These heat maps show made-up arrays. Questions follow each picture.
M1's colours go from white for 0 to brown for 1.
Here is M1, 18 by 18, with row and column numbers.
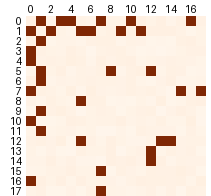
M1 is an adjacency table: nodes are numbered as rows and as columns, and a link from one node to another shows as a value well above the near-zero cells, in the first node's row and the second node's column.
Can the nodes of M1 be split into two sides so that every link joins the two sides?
yes
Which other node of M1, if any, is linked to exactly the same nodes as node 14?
node 13
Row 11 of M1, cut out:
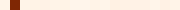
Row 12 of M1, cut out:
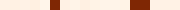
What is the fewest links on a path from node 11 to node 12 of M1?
3
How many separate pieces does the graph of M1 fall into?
1
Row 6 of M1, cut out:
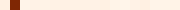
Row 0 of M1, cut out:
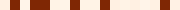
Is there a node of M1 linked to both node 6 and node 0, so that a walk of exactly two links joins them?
yes
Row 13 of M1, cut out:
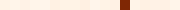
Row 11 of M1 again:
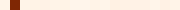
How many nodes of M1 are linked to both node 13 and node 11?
0
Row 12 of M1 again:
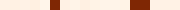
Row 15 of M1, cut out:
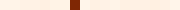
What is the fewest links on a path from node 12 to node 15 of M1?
5
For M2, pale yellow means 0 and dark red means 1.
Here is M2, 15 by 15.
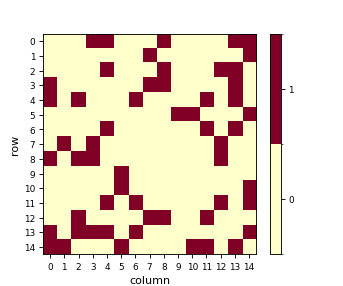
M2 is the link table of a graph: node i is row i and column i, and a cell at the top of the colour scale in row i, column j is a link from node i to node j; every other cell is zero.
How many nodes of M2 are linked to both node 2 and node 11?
2
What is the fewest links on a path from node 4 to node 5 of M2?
3
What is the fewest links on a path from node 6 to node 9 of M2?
4
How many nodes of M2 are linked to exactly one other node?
1
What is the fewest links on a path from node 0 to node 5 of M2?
2
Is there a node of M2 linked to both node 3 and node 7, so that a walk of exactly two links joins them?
no
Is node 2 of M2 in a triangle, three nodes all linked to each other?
yes
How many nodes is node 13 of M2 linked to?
6
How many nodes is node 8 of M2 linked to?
4
